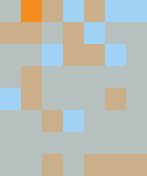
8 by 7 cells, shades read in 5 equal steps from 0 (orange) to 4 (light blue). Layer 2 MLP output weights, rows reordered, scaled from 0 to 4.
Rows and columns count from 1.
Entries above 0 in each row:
6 7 7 7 7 7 7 7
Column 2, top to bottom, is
0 2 3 2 2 3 3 3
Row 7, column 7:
3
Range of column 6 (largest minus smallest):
2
